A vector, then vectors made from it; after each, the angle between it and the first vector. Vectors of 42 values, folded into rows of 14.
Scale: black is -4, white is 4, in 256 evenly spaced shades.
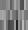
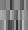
nearly parallel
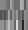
nearly opposite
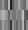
partly aligned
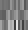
nearly opposite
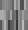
nearly parallel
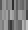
partly aligned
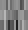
nearly parallel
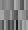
nearly parallel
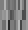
orthogonal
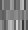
nearly opposite
